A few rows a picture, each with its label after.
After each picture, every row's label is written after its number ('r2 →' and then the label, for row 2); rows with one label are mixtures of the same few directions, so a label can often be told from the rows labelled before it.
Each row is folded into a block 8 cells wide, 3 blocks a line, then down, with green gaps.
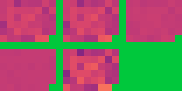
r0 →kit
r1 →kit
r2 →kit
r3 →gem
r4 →kit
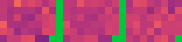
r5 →kit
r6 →kit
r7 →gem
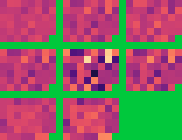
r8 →gem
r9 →gem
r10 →gem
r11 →gem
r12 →gem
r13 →gem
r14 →kit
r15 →kit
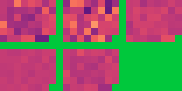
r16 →kit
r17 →gem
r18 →kit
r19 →gem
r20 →kit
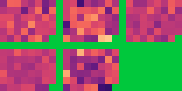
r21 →gem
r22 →kit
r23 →gem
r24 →kit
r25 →kit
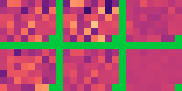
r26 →gem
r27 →gem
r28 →kit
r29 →kit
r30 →gem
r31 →kit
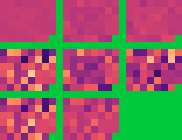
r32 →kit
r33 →kit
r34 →kit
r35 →gem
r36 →kit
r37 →gem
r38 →gem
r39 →gem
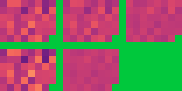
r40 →gem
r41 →gem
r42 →gem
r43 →gem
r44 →gem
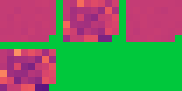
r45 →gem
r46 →kit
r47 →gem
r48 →kit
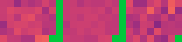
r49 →kit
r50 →kit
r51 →gem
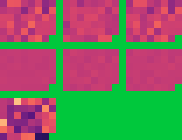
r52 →gem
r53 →kit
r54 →gem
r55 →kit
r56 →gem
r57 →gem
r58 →kit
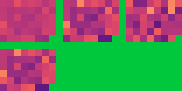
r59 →kit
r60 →kit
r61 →gem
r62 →kit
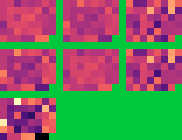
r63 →kit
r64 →kit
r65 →gem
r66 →kit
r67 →kit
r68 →gem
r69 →kit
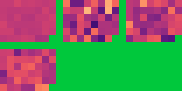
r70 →kit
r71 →gem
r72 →kit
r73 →kit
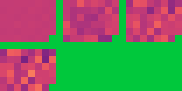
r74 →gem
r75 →kit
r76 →gem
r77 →gem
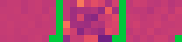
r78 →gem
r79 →kit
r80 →gem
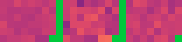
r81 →kit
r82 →kit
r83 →gem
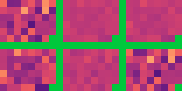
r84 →gem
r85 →kit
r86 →kit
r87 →kit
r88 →gem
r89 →gem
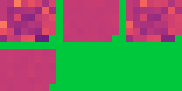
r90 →kit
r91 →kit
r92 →kit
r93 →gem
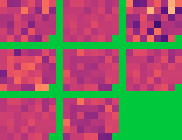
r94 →gem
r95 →gem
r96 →gem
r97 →kit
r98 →kit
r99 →gem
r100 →gem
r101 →kit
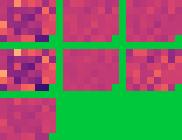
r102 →kit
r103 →gem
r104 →gem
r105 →kit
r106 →gem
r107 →gem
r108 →kit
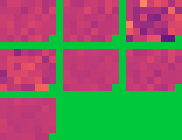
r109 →gem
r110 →gem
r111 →kit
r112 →kit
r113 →kit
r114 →gem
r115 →kit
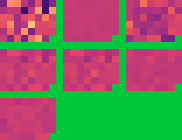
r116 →gem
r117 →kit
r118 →kit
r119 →gem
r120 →gem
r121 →gem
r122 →kit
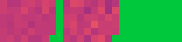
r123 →gem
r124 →gem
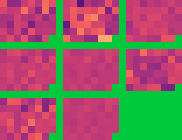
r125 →gem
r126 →kit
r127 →kit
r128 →gem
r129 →gem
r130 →kit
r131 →gem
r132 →gem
